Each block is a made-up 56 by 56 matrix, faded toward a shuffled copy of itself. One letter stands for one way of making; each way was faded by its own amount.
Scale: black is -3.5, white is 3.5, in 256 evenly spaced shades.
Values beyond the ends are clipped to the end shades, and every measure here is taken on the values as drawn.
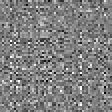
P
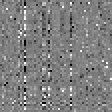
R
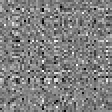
P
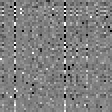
R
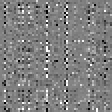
R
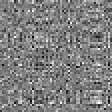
P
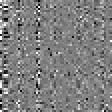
R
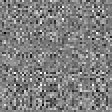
P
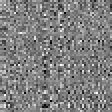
P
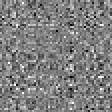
P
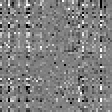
R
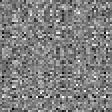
P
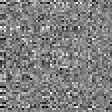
P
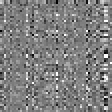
R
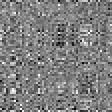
P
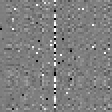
R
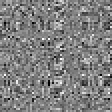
P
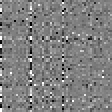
R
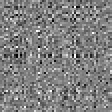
P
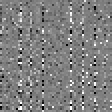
R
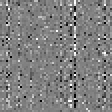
R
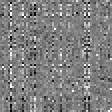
R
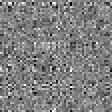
P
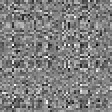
P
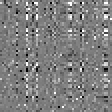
R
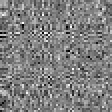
P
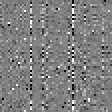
R
